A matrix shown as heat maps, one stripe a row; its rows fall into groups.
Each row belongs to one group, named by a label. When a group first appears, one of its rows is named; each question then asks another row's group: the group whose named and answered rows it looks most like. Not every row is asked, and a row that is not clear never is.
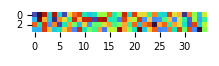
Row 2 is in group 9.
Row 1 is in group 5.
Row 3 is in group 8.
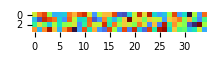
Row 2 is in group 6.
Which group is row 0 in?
5
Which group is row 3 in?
9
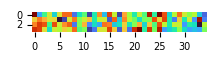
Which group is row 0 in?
9
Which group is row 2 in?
9
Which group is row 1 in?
6
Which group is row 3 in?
9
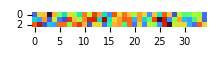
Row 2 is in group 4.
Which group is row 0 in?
6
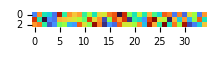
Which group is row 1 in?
4
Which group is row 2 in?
4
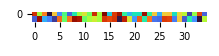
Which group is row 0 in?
6
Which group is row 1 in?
5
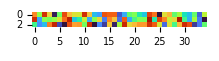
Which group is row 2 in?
8
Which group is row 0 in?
5
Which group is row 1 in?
9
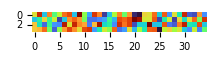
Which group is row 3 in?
5
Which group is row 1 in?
8
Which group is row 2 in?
4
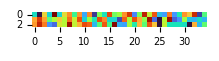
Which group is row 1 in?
5
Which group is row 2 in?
5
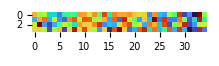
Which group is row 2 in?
4
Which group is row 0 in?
6
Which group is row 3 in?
6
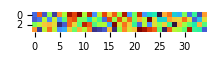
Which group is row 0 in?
5
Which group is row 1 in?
8
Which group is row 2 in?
6
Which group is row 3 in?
8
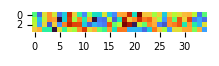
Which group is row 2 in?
8
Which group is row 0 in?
8
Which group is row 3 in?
4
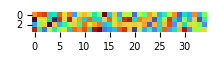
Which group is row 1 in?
5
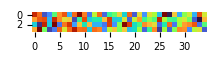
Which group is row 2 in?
8
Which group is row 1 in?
9
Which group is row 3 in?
4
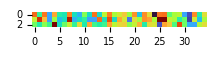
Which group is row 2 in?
8
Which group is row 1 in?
9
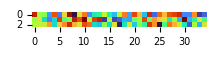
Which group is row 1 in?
4
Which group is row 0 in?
9
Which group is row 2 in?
5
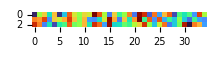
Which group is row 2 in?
4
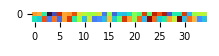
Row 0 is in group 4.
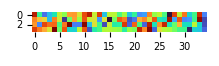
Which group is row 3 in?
9
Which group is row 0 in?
4
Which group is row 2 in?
9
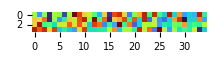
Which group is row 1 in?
6
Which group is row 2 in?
4
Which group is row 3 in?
9
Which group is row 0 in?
6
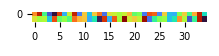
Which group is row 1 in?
6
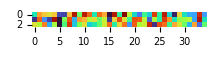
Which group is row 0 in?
6
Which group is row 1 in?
6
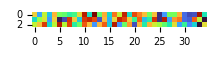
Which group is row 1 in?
6
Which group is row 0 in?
6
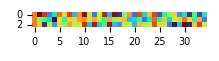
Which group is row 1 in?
4
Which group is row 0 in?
5
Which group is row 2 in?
4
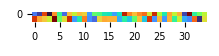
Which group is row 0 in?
8
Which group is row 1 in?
9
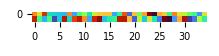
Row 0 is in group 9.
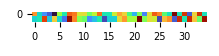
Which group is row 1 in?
8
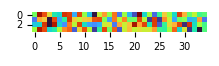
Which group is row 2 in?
8
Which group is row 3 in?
5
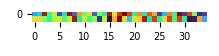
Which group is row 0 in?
8
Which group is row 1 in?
6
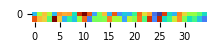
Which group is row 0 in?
5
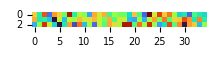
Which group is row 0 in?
9
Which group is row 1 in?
4
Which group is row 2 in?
8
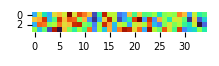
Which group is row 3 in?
8
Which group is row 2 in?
5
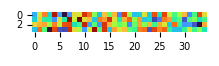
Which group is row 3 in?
6
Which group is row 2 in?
9
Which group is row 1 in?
5
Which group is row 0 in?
6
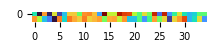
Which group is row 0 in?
6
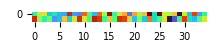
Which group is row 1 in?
4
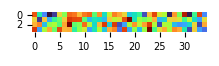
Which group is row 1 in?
8
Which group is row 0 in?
4
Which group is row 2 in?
5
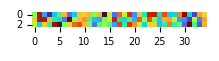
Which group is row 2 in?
8
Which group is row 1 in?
5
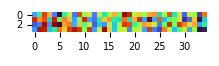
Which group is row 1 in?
9
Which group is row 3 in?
5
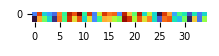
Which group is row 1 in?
5
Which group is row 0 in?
5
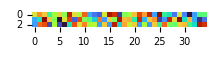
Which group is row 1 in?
8
